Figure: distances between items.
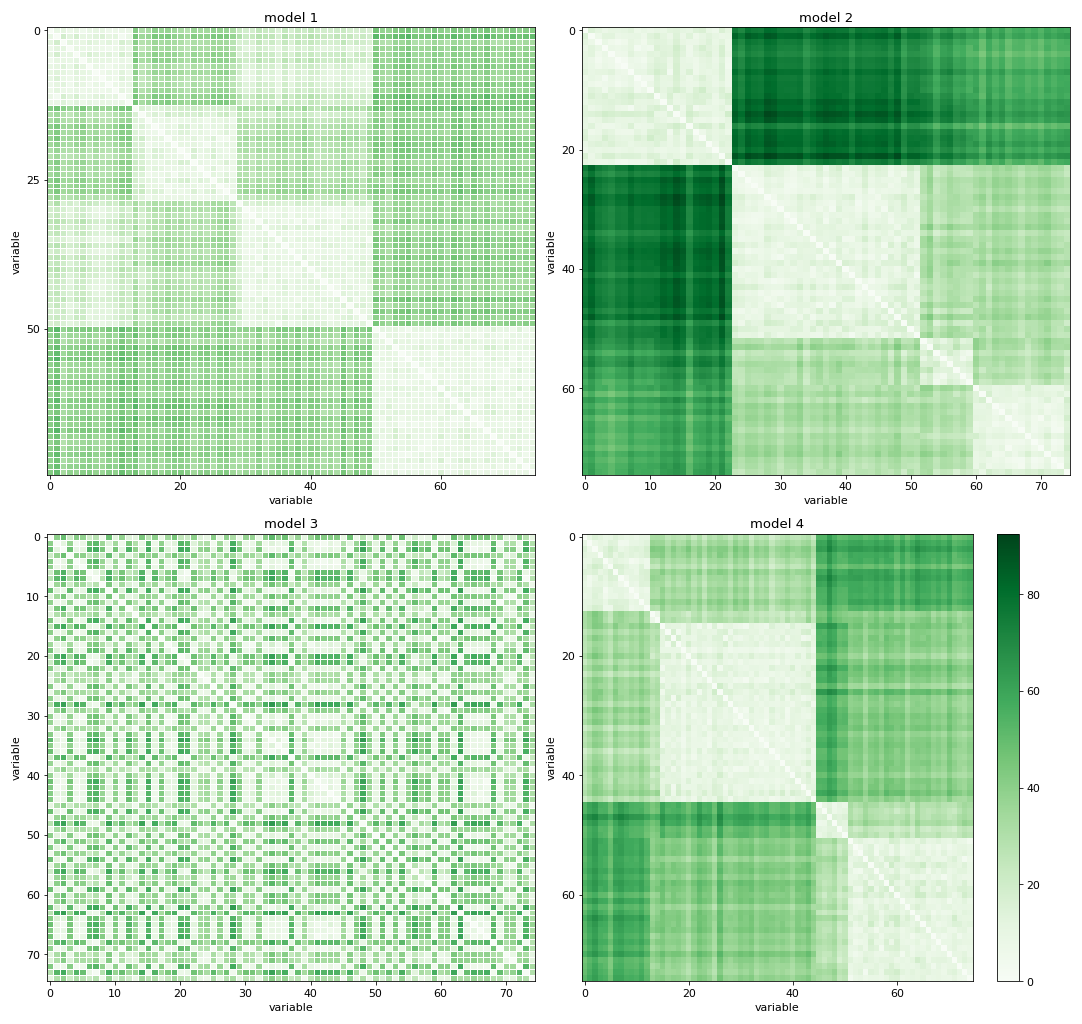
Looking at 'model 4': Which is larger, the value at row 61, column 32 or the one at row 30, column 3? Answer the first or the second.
the first
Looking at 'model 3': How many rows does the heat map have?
75
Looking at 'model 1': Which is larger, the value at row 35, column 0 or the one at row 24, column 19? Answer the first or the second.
the first
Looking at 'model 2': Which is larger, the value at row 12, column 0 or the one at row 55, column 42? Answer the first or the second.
the second
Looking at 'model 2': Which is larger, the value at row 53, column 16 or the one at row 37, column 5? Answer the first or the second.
the second
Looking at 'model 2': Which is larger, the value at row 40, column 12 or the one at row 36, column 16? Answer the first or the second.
the first
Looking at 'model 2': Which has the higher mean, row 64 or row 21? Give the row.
21
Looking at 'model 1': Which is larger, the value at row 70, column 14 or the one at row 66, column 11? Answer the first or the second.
the second
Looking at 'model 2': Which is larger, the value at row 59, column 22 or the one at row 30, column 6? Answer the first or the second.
the second
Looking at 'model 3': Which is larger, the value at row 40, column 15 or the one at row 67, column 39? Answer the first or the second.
the first
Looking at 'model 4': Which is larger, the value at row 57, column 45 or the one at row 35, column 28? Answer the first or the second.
the first
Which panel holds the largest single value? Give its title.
model 2
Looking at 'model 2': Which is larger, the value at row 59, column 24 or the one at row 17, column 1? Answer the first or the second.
the first
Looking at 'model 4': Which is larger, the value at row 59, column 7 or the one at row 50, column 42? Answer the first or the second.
the first
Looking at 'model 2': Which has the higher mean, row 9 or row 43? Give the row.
9
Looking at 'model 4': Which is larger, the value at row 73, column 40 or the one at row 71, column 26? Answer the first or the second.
the second
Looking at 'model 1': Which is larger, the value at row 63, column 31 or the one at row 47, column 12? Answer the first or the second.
the first
